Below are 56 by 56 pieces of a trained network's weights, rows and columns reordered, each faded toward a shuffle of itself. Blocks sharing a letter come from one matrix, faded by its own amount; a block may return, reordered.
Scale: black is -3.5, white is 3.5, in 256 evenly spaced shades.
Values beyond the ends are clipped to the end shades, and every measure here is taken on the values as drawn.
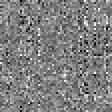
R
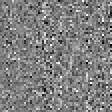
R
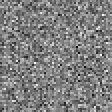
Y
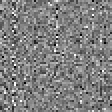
R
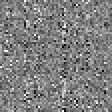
R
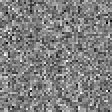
Y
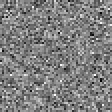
Y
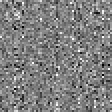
R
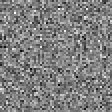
Y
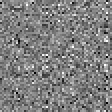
R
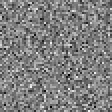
Y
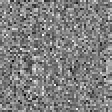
Y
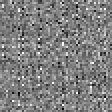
R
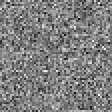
Y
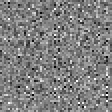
R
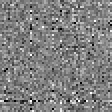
R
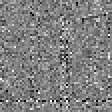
R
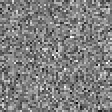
Y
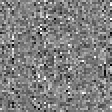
R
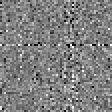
R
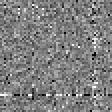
R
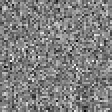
Y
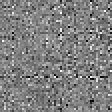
R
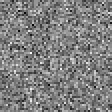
Y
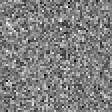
Y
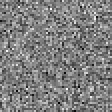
Y
